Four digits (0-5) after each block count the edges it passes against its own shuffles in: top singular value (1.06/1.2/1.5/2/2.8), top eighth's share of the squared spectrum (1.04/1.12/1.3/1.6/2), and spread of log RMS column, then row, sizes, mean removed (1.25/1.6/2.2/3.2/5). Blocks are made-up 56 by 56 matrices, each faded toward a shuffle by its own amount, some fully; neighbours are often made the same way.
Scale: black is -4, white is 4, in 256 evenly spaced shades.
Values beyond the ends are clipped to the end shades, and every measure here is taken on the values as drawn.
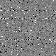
2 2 0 2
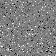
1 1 0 0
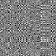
5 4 3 3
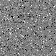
1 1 0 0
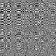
5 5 3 3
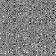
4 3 1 1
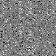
3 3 1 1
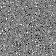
2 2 0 0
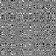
4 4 2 3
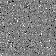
2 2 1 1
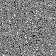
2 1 0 0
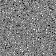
0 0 0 0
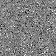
0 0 0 0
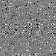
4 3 1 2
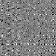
4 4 2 2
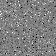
1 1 0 0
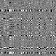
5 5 2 3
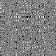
4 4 2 2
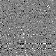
4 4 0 2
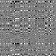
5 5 2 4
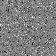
2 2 0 1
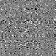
4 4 2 2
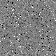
1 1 0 0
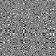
4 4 2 3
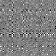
4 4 2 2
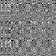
4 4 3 3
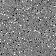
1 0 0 0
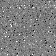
1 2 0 0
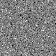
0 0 1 0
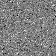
0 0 0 0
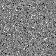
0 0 0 0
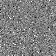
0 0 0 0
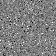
0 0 0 0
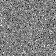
0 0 0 0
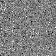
0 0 1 0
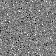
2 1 0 0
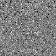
3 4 1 1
